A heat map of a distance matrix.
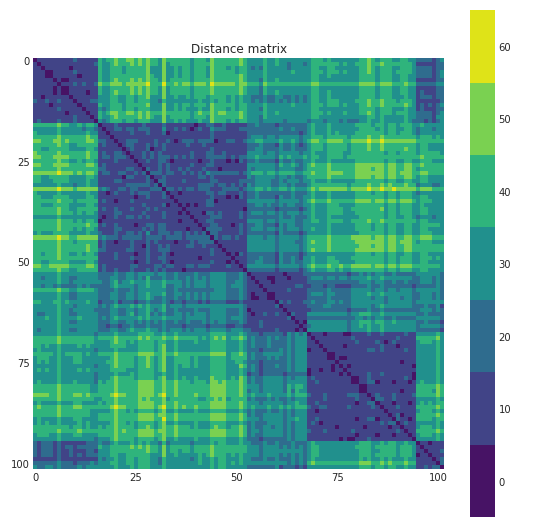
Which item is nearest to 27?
46
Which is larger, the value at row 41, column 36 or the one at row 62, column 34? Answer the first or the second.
the second
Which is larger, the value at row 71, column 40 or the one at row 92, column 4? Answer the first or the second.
the second
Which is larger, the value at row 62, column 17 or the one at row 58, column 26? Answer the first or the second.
the second
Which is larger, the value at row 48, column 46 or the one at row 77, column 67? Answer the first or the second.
the second
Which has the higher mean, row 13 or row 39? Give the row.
13
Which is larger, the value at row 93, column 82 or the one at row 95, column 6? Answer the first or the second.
the second
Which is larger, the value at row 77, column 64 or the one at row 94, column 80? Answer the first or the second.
the first
